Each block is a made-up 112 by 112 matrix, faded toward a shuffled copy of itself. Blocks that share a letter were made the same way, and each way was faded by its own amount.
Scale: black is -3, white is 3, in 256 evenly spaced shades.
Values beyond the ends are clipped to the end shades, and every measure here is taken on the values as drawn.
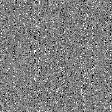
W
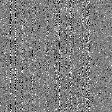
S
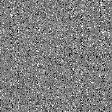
W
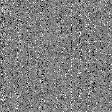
W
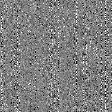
S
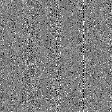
S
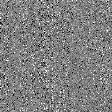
W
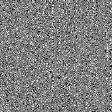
W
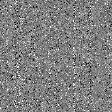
W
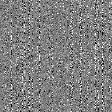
S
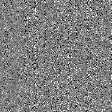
W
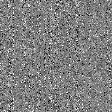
W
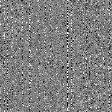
S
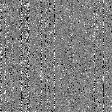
S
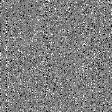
W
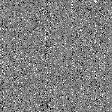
W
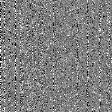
S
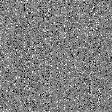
W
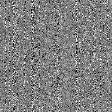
S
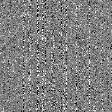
S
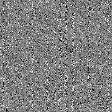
W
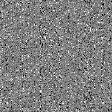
W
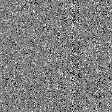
W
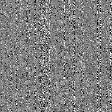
S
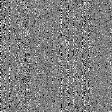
S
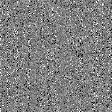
W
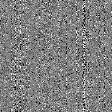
S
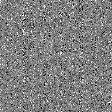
W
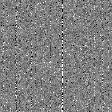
S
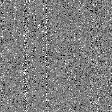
W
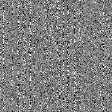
S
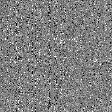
W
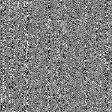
S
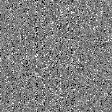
W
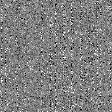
W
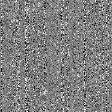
S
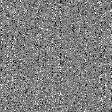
W
